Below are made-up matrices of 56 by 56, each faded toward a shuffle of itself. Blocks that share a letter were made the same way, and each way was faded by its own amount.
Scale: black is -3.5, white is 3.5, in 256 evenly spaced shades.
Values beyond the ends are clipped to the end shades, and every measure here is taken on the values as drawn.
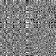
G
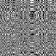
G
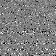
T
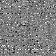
T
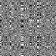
G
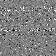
T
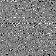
T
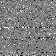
T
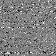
T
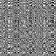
G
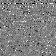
T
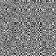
G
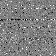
T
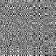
G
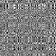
G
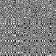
G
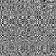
G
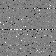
T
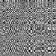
G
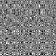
G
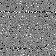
T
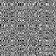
G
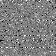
T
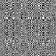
G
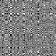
G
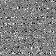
T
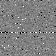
T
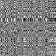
G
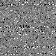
T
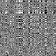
G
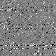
T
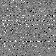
T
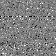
T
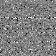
T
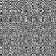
G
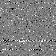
T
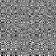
G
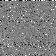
T
